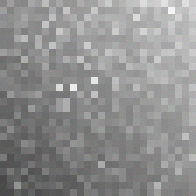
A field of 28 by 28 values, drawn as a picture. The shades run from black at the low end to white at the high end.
The ninth with the highest average is the top right. There is an overall slope up to the top right. The grain is fine, like static. There are no regular stripes. No single row or column stands out from its neighbours.
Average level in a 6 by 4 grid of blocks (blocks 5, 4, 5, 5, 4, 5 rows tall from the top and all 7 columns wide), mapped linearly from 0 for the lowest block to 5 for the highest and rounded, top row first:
3445 / 2344 / 2334 / 1223 / 0123 / 0112
